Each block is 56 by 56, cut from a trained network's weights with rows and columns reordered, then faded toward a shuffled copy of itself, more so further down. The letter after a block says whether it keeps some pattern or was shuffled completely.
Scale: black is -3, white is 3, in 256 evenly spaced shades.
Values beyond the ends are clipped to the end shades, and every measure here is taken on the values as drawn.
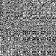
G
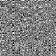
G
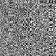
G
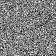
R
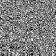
G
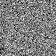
R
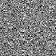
G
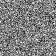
R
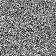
R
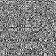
G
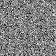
R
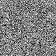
R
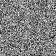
R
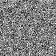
R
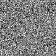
G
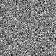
G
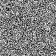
R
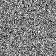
R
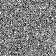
R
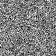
R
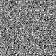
G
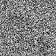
G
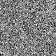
R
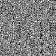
G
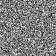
R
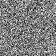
R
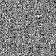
G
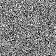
R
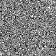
G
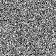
G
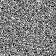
R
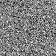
R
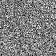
R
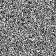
R
